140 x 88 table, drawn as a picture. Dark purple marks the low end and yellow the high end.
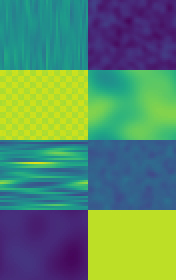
The table splits into 4 rows of 2 panels. Panel 1,1: middling, streaked downward, faint in contrast. Panel 1,2: very low, blotchy, faint in contrast. Panel 2,1: very high, checkered, faint in contrast. Panel 2,2: high, smooth. Panel 3,1: middling, streaked across, strong in contrast. Panel 3,2: low, blotchy, faint in contrast. Panel 4,1: very low, smooth, faint in contrast. Panel 4,2: very high, flat.
